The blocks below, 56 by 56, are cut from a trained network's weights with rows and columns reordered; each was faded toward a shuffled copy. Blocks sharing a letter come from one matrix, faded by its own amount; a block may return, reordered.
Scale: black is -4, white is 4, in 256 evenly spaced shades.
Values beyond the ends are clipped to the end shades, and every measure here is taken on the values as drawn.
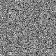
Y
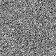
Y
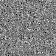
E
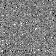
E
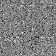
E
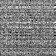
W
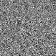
Y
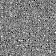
E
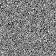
Y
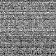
W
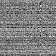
W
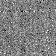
E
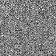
Y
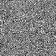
Y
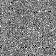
E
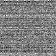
W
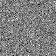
E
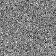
Y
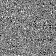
E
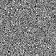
Y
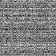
W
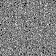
E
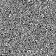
Y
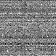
W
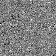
E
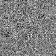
Y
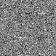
Y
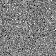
E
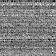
W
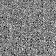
E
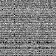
W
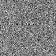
Y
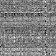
W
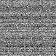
W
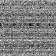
W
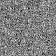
Y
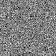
Y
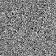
Y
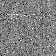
E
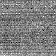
W
